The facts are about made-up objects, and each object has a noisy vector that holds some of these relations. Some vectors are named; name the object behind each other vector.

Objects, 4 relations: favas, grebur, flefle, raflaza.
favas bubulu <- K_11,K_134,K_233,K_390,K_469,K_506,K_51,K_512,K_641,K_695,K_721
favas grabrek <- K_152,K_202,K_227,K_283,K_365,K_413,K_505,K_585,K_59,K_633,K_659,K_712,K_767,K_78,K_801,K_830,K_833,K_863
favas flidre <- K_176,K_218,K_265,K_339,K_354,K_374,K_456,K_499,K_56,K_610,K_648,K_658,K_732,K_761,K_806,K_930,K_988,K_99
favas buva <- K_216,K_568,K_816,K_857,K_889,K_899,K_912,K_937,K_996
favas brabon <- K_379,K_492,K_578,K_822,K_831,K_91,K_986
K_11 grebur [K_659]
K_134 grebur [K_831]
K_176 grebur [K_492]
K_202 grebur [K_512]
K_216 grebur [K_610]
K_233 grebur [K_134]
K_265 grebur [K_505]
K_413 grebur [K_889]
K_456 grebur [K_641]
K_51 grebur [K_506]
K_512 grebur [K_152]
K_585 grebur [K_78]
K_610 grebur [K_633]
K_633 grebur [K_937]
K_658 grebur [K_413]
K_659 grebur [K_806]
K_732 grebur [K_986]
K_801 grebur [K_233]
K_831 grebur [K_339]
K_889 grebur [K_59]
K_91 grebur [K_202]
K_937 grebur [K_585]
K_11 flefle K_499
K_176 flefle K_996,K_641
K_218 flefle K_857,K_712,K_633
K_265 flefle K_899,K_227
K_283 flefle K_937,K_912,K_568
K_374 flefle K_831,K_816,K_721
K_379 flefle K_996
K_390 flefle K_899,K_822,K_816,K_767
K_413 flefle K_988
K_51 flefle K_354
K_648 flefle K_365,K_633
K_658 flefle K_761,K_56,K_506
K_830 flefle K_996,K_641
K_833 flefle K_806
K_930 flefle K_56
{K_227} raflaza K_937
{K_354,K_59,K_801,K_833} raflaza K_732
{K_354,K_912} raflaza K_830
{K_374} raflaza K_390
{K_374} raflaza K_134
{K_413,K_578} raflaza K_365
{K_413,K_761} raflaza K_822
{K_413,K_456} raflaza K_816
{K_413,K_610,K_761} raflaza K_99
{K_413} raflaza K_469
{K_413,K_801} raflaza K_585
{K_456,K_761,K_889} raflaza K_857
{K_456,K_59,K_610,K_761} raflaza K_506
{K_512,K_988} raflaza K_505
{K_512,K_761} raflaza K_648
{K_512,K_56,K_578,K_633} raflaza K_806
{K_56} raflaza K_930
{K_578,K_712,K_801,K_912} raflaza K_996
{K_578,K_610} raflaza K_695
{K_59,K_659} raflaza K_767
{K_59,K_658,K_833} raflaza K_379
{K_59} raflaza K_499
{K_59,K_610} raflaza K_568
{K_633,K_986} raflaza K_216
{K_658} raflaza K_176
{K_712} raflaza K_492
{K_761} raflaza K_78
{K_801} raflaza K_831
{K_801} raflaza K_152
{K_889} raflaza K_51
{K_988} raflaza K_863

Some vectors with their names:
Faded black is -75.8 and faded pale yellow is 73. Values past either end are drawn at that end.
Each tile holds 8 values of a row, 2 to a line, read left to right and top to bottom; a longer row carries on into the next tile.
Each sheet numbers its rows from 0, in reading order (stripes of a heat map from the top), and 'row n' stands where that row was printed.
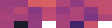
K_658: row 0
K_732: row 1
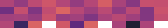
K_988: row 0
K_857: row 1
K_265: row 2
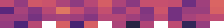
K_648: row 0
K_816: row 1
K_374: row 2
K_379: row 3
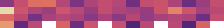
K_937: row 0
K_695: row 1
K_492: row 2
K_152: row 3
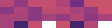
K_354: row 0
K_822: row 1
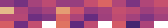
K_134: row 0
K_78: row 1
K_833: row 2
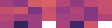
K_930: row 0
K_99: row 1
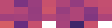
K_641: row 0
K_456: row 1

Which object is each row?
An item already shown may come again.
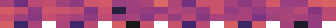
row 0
K_390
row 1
K_56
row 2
K_413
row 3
K_822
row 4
K_59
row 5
K_658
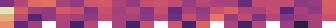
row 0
K_585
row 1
K_56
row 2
K_761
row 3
K_610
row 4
K_91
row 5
K_176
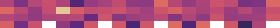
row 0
K_506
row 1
K_512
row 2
K_996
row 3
K_216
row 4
K_830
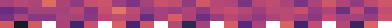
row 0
K_889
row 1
K_761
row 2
K_801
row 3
K_806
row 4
K_51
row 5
K_283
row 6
K_988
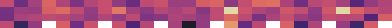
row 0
K_379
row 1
K_506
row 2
K_831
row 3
K_658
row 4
K_937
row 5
K_390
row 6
K_202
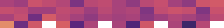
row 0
K_633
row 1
K_51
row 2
K_339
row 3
K_56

